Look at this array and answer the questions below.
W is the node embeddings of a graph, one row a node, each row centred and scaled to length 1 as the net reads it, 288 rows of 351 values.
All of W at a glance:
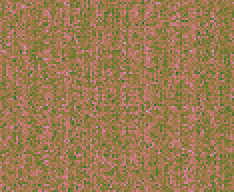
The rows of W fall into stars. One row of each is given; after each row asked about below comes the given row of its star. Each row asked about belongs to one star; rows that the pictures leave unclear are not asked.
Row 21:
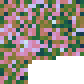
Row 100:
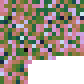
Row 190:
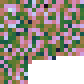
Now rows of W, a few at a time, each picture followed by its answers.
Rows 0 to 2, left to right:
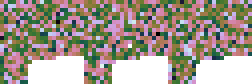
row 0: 100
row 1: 190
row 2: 21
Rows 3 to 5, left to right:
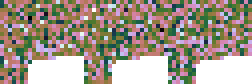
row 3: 100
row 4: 100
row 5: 100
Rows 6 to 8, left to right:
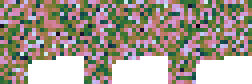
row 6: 190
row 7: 100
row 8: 21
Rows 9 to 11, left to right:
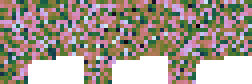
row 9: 190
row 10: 100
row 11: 21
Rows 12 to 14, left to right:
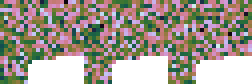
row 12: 190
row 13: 190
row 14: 100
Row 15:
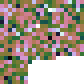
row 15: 21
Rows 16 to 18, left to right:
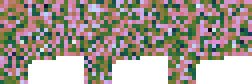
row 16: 190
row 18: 190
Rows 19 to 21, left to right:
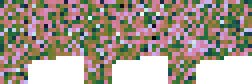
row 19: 190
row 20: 190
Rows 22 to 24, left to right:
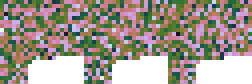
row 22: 190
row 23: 190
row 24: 190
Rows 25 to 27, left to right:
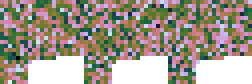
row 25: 190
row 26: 100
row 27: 100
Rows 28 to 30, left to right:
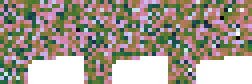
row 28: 100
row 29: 21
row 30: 190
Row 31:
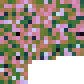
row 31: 190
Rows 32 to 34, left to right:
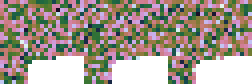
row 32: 190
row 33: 100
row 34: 100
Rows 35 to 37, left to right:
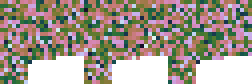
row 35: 190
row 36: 100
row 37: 100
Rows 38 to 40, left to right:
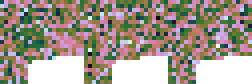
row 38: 100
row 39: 190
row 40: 100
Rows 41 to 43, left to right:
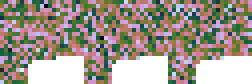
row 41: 190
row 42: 100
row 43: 100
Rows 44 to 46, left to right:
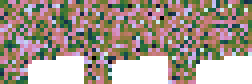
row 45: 190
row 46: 21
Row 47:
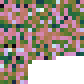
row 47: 21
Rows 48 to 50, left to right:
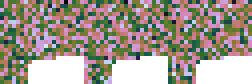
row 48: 190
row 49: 21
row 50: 100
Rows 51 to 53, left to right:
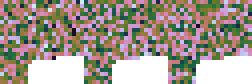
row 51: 190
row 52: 100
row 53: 21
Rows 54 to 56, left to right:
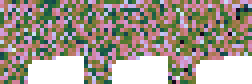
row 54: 21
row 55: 100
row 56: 100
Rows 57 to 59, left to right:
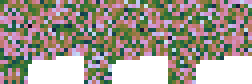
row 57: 21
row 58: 100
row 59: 190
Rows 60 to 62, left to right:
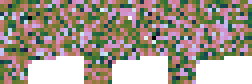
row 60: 100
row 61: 190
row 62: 21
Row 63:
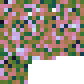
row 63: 21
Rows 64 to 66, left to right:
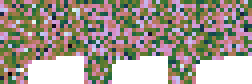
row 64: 190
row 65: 21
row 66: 100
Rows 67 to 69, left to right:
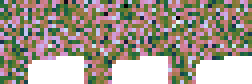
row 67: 100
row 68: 21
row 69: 21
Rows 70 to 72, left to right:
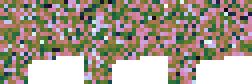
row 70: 190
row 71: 100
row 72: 190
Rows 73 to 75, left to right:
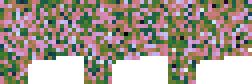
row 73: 21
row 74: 100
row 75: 190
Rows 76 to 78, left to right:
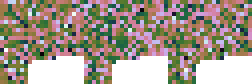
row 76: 190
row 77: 190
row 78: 190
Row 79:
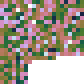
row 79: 190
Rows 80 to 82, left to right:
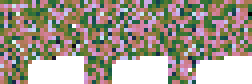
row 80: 21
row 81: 21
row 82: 190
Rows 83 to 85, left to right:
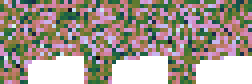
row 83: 100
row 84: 21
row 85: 100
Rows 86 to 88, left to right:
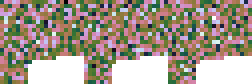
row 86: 190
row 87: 21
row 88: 190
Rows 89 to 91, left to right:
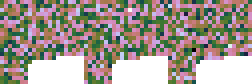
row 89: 190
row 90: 190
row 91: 100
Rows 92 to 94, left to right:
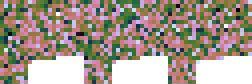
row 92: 190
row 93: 21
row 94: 100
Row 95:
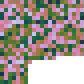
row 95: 190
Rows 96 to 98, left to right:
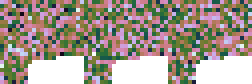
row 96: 21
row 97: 100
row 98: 100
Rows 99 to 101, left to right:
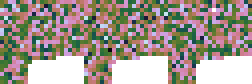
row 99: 190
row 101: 190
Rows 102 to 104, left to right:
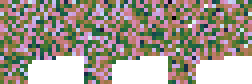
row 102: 190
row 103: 190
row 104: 100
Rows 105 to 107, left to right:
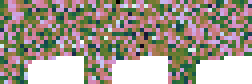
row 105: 100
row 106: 100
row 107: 21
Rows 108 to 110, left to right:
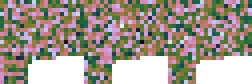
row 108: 21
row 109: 21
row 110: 21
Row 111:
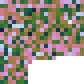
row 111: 100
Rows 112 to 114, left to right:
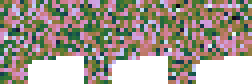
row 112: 190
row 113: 100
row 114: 100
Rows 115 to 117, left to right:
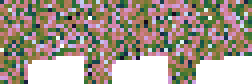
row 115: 100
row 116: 190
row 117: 21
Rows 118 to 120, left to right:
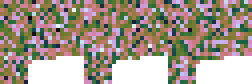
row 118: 100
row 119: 21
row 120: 100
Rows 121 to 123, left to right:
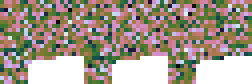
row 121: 100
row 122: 190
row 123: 21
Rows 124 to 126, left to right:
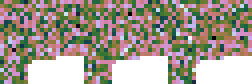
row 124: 100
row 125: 100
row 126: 100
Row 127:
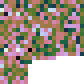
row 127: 21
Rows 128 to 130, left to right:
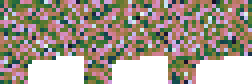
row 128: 190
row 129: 190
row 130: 21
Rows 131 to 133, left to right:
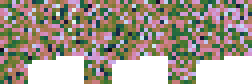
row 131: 190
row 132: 100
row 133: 190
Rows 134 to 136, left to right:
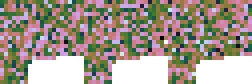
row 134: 21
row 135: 100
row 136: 190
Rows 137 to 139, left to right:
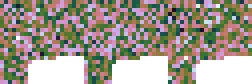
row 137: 21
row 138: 21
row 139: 100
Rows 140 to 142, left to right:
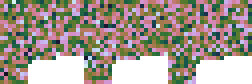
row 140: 190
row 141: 21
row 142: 21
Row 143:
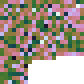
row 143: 190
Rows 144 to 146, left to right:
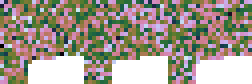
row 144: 21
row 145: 190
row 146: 100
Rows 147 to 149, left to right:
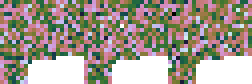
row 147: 21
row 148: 21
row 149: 21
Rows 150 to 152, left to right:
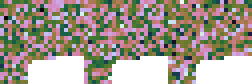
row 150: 100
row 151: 21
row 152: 190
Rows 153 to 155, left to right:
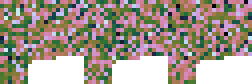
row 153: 190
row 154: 100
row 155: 190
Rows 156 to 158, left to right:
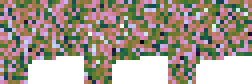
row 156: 21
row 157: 21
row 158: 21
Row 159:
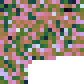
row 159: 100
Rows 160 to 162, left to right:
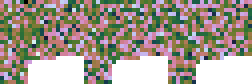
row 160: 100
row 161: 100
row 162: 100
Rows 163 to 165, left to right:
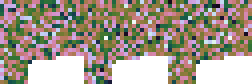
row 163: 21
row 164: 100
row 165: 190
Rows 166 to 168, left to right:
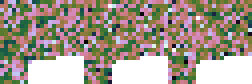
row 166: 190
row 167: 100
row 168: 21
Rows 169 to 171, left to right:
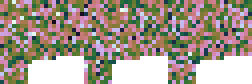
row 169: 190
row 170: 21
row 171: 190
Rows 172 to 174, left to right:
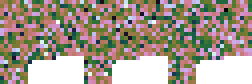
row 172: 190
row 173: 100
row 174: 190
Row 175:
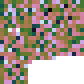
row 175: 100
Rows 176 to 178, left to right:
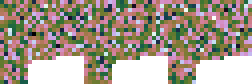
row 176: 100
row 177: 190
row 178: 190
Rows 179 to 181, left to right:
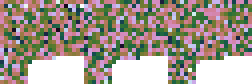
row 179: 100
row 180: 190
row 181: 190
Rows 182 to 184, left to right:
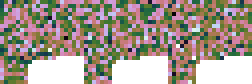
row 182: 21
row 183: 190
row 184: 21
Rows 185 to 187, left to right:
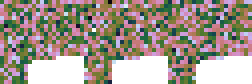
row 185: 100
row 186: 100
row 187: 100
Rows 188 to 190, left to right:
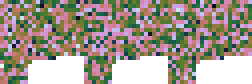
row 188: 21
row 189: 21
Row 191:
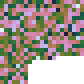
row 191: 190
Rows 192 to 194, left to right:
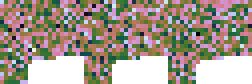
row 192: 21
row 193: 190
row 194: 100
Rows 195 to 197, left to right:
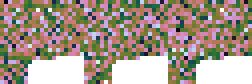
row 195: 21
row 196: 21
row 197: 21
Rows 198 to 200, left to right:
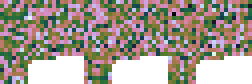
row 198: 190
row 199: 21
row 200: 190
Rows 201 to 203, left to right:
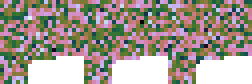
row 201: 190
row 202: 100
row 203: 21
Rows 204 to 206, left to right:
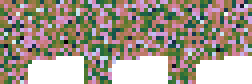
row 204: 21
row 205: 100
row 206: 190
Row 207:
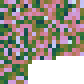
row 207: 190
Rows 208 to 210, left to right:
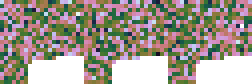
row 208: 21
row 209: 100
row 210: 190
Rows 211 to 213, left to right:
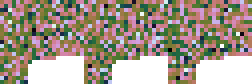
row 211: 100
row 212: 190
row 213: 190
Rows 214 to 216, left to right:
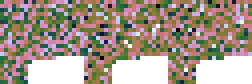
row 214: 100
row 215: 190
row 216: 190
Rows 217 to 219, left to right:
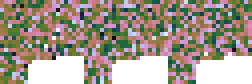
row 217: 190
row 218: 100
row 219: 100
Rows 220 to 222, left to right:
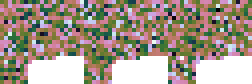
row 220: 100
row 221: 190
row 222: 100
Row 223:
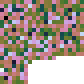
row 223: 100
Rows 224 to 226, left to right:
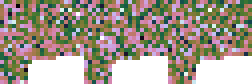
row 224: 21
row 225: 21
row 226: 21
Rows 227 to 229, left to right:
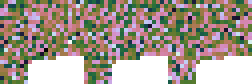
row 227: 190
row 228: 21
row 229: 100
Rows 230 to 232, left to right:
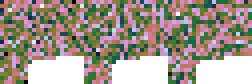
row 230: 100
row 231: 190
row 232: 190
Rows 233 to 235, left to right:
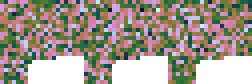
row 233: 190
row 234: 190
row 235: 21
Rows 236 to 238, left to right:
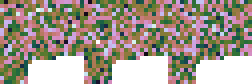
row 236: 21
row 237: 21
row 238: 21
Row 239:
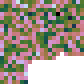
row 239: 100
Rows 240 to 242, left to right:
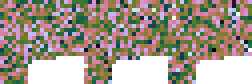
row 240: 21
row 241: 21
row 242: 190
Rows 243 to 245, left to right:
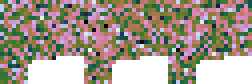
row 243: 190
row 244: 21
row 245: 190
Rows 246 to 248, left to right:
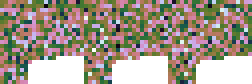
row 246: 190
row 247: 100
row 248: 21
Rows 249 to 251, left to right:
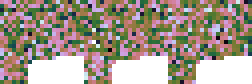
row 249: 100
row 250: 100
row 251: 21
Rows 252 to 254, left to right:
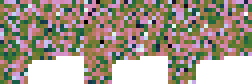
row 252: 190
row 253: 21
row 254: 21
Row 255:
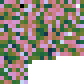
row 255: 190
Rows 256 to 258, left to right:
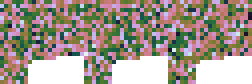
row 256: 100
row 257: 100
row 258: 190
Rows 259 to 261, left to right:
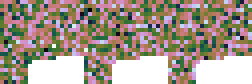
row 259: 190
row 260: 100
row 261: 100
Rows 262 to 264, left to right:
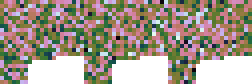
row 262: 21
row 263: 190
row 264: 21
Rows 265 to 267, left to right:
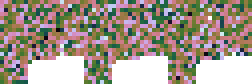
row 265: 100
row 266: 100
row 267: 21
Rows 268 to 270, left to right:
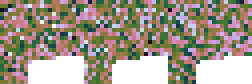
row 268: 100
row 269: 21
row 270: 100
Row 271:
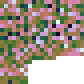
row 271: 190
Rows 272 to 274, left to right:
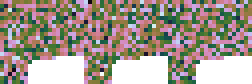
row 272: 100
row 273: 21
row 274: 100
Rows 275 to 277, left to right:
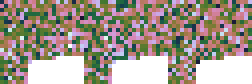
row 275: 100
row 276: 190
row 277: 190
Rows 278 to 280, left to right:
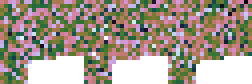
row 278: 190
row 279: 100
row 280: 21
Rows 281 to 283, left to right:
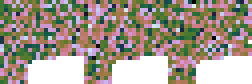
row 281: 100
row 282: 21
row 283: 100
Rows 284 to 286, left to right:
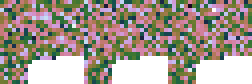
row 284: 190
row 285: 21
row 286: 190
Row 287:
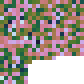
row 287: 100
